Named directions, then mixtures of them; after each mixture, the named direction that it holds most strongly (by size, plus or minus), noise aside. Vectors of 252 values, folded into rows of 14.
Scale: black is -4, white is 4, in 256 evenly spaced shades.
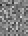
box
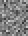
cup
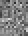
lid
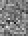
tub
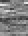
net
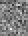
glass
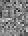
lid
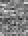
net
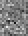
tub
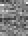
net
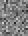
cup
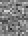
glass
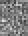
glass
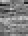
net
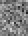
glass
